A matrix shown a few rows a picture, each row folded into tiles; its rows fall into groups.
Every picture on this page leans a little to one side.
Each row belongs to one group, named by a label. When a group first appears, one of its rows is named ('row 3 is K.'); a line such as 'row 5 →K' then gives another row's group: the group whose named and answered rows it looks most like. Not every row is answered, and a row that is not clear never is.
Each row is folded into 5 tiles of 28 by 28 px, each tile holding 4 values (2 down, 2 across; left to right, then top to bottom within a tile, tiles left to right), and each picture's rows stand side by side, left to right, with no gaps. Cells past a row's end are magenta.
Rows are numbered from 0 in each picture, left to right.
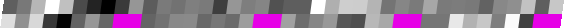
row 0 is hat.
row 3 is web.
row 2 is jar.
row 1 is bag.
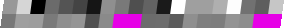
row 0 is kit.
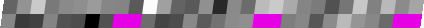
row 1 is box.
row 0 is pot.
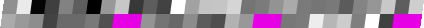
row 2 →web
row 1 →jar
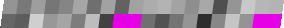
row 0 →web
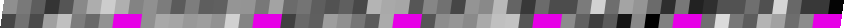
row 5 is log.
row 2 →bag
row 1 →web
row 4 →pot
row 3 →log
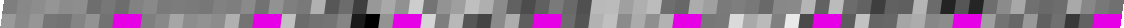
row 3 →hat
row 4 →jar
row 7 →pot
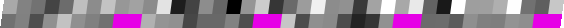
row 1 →kit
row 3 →jar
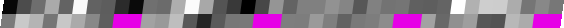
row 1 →hat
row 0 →log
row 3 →jar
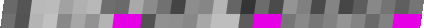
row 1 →log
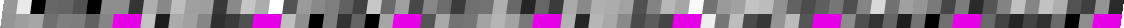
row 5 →hat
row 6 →pot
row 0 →kit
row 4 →box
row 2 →pot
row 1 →box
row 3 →log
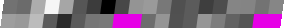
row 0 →hat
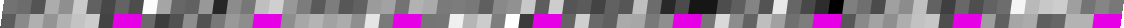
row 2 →web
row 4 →log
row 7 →jar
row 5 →log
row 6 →log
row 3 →web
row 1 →box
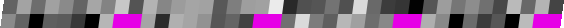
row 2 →log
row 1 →box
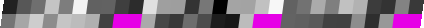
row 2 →pot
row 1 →box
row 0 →log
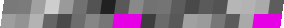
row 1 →bag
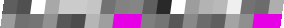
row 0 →jar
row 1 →jar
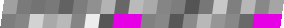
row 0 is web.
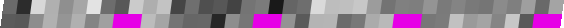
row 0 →jar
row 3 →web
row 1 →kit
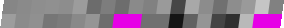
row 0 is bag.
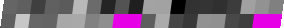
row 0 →log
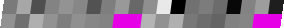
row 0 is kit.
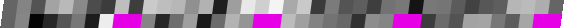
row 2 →kit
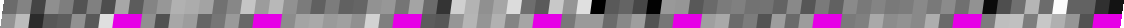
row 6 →web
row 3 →jar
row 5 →pot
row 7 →log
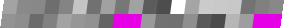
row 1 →jar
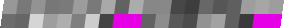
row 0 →web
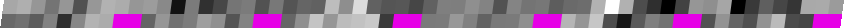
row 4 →hat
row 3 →bag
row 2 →log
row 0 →box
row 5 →kit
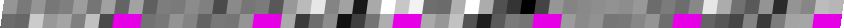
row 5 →box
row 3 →hat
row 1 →bag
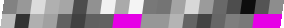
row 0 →box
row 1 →hat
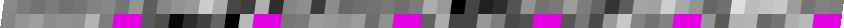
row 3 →kit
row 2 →kit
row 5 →jar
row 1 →pot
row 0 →web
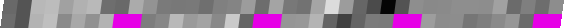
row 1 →web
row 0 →jar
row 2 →hat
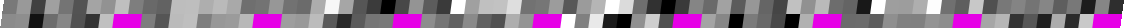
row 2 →hat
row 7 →pot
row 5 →pot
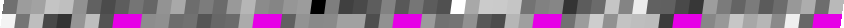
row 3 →jar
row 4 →log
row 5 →web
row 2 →kit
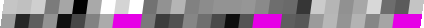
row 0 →box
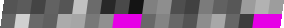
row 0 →log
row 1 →kit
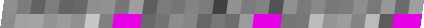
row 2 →web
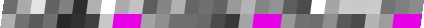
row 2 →jar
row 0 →box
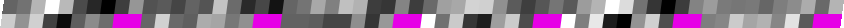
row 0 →hat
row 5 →web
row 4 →hat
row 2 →pot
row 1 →log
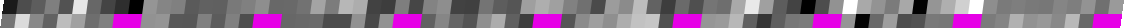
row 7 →web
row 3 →kit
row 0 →log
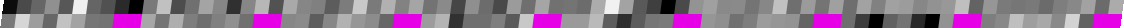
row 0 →log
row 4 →hat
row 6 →pot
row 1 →kit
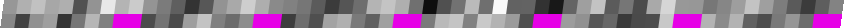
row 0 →box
